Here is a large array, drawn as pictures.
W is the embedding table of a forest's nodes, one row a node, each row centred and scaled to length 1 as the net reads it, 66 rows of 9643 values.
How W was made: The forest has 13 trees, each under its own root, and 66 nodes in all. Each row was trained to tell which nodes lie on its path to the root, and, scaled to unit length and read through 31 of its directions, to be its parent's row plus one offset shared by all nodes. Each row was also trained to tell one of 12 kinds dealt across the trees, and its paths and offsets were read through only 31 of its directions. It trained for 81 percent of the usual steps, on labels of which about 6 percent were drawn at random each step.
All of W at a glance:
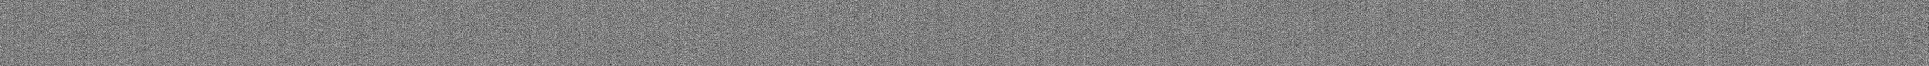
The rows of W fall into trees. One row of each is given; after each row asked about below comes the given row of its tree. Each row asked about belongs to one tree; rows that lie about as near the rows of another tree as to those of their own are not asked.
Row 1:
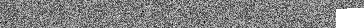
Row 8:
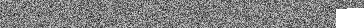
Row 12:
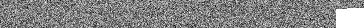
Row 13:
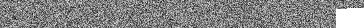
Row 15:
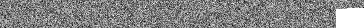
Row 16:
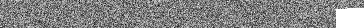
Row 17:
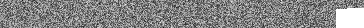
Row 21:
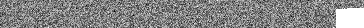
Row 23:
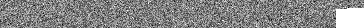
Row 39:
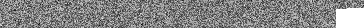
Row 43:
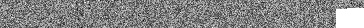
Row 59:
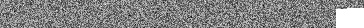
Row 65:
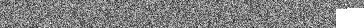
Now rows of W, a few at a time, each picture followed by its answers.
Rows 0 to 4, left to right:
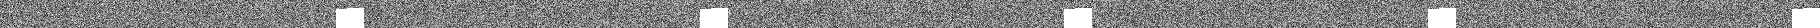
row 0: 21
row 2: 12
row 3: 17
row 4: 12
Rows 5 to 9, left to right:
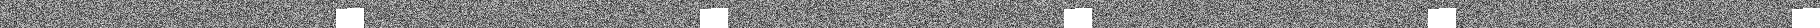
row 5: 43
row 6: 13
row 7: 12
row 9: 23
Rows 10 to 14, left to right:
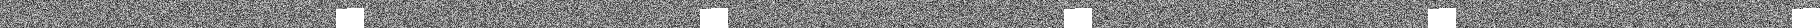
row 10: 65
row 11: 23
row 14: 43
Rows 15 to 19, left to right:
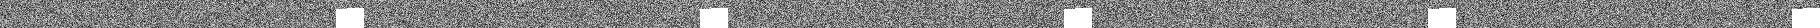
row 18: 43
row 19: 16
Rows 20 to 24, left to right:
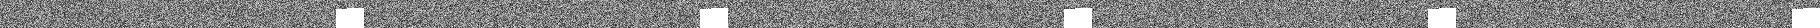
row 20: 39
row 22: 43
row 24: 43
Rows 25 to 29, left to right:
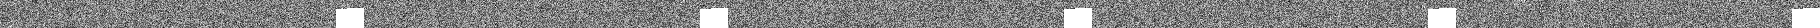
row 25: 13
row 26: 8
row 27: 65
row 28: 17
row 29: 23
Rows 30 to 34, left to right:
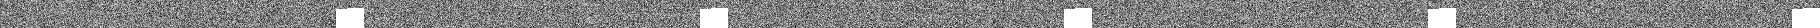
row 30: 23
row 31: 8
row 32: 8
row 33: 13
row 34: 12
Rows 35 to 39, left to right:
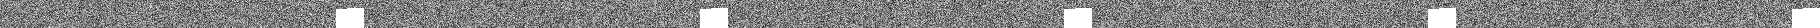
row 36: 1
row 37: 13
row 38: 21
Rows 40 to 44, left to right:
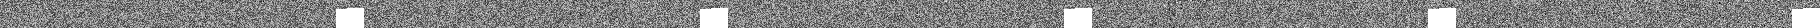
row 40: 15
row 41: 1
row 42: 59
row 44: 12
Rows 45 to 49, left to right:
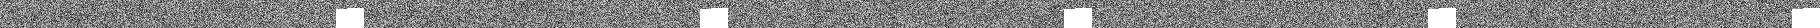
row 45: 39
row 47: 23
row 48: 15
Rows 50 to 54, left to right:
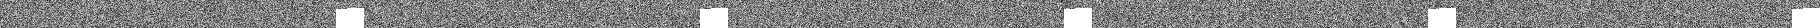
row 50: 65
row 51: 16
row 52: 8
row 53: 21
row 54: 13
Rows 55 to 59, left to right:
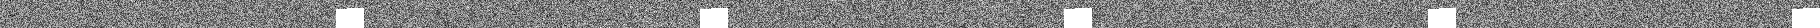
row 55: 59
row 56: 65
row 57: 15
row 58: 21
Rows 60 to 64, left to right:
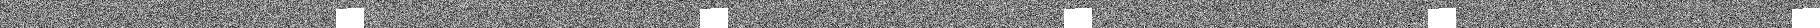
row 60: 16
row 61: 59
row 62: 16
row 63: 15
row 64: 8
